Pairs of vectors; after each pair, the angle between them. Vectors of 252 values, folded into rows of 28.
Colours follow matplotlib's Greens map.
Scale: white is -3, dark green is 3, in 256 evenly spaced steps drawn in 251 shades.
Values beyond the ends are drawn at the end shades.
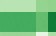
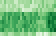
nearly parallel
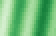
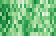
partly opposed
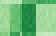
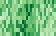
partly aligned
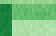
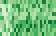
partly opposed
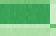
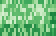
partly opposed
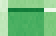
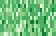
orthogonal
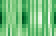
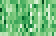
partly aligned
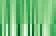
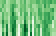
nearly opposite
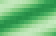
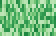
orthogonal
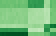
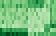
nearly parallel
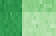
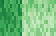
nearly parallel
